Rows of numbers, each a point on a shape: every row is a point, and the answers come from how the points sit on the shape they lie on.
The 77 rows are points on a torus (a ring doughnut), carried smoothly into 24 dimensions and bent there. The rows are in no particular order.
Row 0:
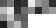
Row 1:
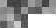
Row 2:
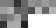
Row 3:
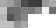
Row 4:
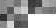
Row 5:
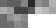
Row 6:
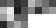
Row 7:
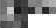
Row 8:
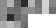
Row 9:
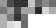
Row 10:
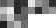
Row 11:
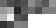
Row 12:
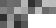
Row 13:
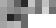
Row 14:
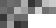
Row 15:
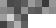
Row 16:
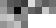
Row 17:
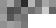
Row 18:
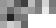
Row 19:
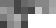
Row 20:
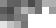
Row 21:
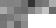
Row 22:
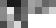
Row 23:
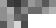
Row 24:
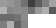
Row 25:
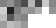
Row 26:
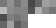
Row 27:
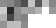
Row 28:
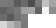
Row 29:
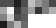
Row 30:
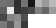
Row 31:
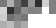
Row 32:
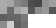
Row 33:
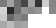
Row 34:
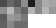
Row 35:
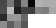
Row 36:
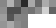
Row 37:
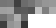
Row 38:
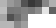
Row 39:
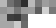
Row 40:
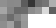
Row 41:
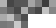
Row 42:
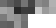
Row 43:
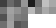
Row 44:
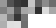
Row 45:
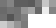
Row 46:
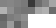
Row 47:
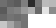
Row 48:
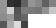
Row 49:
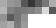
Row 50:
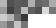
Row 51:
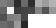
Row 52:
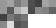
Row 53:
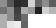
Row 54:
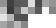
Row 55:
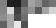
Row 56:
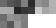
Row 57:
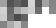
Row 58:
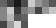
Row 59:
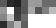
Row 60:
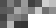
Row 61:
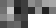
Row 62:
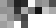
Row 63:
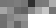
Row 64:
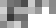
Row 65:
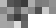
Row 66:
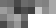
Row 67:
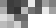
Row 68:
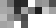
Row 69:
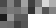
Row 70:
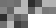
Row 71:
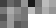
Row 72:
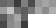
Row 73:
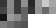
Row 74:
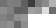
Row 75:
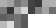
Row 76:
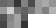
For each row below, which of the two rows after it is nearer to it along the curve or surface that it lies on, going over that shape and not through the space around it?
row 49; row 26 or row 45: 26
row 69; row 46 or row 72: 46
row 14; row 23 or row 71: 71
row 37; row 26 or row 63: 63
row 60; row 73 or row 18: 73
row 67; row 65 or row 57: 57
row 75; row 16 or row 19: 19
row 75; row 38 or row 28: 38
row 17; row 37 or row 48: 48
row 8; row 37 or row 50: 50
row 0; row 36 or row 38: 36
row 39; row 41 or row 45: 41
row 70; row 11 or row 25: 25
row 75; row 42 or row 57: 42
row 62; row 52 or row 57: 57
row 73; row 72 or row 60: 60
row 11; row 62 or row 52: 62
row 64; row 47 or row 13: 13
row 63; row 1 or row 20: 20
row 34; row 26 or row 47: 47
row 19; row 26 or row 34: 34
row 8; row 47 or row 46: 47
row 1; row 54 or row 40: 54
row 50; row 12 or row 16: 16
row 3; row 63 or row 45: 63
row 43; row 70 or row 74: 74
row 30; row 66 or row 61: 61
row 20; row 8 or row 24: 8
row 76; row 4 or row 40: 40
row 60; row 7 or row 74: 74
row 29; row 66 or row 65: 65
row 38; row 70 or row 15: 70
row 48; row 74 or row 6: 6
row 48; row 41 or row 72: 41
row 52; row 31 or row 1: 31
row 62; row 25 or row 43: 25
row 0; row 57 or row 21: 57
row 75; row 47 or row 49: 49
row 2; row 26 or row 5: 5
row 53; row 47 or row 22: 22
